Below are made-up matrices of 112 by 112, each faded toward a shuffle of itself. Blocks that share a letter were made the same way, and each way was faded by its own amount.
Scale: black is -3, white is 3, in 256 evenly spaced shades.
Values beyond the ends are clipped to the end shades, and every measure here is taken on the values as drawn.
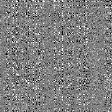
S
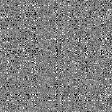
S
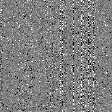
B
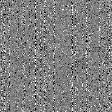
B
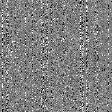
B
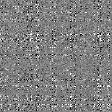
S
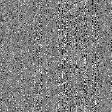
B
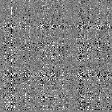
S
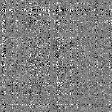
S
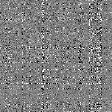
S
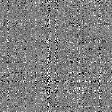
S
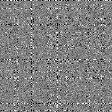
S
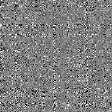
S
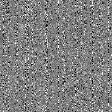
B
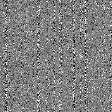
B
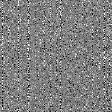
B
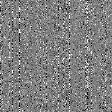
B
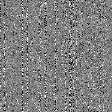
B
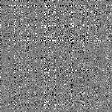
S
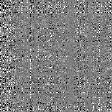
S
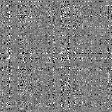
S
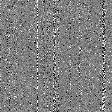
B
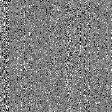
B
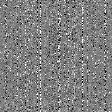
B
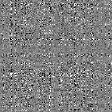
S
